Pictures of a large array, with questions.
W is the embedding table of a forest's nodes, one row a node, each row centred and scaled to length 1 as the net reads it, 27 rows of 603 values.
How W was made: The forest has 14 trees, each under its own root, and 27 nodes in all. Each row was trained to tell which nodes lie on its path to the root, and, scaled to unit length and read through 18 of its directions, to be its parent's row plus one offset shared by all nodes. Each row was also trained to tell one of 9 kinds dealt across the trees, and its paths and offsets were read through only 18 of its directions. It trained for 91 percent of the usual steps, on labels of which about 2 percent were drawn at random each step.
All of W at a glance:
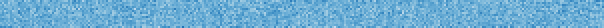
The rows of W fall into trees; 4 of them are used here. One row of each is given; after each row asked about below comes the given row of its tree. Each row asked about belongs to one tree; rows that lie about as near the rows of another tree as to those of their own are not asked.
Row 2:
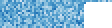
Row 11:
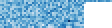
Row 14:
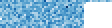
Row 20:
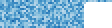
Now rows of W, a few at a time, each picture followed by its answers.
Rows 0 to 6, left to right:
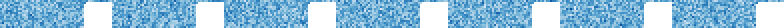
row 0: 2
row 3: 20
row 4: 11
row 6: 11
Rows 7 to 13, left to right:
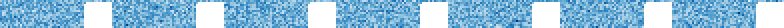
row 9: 14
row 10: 11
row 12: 20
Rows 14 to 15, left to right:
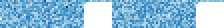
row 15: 14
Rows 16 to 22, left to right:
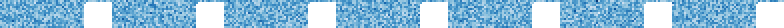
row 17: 2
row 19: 20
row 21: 14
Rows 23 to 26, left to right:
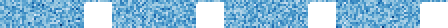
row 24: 20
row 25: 14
